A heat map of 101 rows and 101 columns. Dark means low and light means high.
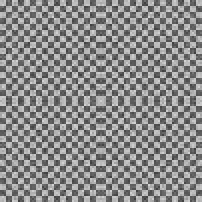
Grain: checkered. Odd rows or columns: none. Mirror symmetry: left to right and top to bottom. Seam: none. Slope: none. Histogram: two levels.
